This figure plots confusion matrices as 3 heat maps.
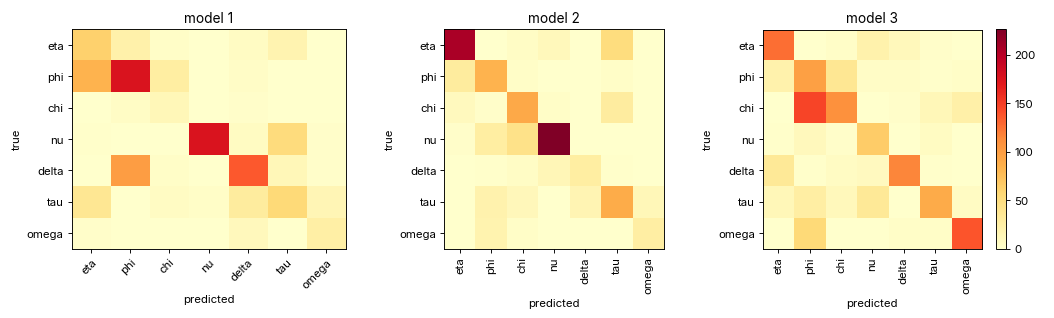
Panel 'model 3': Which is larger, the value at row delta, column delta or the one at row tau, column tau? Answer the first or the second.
the first
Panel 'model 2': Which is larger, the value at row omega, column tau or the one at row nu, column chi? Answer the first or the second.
the second
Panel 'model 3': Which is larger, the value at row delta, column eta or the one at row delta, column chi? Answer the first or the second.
the first
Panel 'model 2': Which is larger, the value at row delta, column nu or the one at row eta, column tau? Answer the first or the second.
the second
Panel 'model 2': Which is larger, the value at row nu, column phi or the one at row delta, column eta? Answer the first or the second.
the first
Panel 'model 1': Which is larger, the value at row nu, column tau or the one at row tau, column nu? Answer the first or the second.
the first
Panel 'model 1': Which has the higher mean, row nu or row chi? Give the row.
nu
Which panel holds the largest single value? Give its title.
model 2
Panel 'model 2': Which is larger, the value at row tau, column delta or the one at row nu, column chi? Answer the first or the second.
the second
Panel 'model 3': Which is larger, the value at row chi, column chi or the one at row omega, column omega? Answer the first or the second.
the second
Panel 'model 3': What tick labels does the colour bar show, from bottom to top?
0, 50, 100, 150, 200
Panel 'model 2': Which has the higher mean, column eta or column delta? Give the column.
eta
